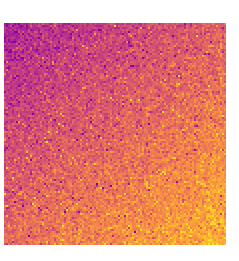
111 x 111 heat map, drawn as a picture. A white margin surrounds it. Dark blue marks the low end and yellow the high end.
Ninth with the highest average: bottom right. Stripes: none. Slope: up to the bottom right. Histogram: bell-shaped. Ninth with the lowest average: top left. Mirror symmetry: none.
